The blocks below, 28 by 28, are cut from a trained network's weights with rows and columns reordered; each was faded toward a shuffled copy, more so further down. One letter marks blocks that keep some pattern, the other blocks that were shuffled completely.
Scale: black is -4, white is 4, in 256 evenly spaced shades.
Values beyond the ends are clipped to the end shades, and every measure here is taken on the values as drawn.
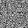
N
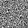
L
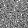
L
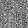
N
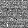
N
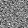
L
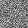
N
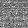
N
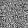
N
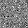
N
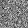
L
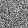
L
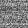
N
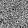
L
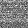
N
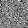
L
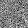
L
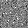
L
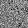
L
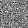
N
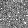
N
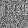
N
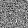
L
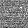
N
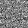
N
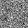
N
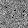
L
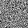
L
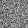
L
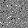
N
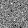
L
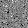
L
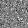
L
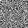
N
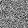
L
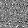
N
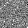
L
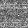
N
